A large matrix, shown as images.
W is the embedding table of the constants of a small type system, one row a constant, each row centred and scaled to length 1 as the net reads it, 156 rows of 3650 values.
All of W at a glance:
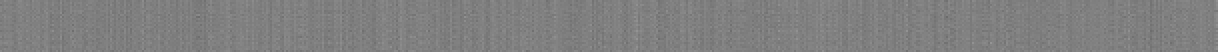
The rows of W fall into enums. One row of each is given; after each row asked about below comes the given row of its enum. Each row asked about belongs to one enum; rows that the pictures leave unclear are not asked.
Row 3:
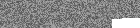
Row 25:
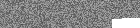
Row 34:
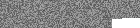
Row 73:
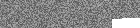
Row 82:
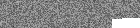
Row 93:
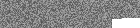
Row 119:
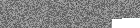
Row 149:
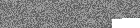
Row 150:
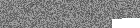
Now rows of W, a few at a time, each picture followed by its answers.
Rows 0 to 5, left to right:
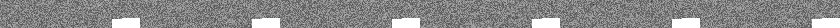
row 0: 73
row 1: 149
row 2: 93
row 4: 150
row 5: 149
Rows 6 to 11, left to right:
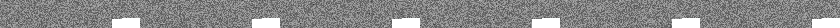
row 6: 73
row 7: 25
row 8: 150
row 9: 119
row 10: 149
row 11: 93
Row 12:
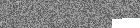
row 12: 82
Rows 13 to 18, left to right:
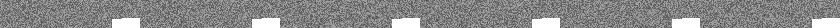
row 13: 93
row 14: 93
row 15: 3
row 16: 73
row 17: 34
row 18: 150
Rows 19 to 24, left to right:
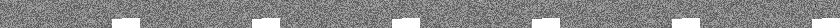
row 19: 149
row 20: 93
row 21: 73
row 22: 119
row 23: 149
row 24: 150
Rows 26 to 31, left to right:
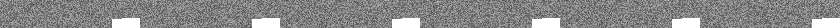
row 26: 150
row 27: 149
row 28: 73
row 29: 82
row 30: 73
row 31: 119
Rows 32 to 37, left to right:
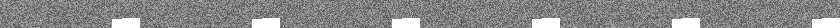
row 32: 119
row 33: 119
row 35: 93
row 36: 3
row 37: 93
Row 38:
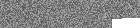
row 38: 93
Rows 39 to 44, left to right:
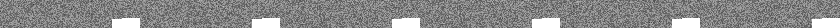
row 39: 150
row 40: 119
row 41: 25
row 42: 25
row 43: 82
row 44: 149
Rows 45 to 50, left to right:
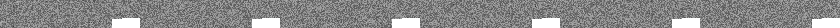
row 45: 82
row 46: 34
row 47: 149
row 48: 150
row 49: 150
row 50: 93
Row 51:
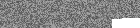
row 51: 3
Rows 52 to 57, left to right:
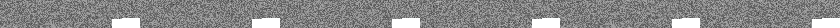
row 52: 3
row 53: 150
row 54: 34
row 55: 82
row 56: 3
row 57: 119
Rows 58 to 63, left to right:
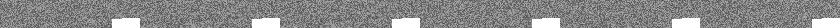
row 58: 149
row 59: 3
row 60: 3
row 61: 34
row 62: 25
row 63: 93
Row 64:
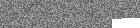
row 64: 150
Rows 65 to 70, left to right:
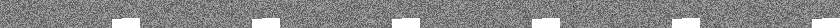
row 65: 93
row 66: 150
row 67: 149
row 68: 34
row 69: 82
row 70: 119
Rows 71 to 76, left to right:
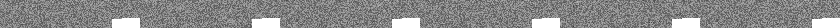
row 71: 25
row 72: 149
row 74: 25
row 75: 82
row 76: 73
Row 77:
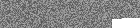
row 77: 93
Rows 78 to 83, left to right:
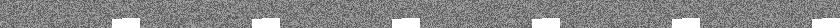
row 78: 82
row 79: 3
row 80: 150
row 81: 149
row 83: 150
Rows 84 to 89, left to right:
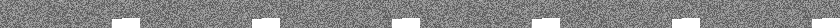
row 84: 119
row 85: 93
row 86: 34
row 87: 119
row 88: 93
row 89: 34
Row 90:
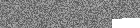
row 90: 73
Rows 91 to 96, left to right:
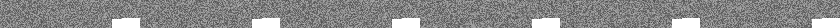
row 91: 93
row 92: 73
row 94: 3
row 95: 82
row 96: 149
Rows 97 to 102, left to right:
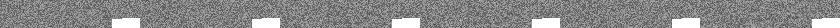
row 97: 34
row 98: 93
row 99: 119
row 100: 119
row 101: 93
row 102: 3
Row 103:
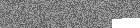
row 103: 25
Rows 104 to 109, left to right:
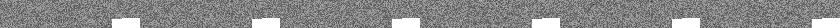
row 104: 149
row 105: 150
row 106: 34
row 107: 119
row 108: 150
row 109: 119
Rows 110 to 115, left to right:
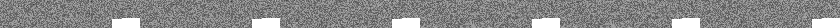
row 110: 150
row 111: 150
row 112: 73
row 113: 3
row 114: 3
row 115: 93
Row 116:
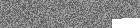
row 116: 93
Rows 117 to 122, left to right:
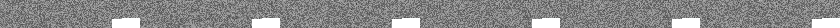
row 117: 25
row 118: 3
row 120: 34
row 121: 34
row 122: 119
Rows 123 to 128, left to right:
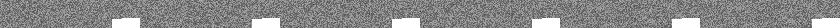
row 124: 119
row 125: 150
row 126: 150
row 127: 149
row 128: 149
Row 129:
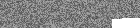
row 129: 3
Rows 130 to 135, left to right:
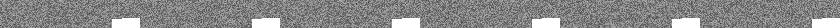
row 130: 119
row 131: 149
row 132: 119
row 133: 93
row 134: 3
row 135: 150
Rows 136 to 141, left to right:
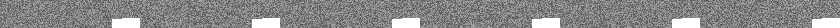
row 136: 34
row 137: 119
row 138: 25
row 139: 3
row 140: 25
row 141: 73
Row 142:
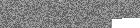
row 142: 119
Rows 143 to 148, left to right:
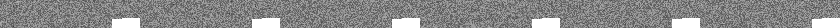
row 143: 82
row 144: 150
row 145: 93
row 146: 3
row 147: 34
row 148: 25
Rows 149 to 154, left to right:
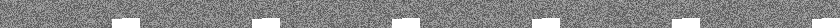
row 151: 82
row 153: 119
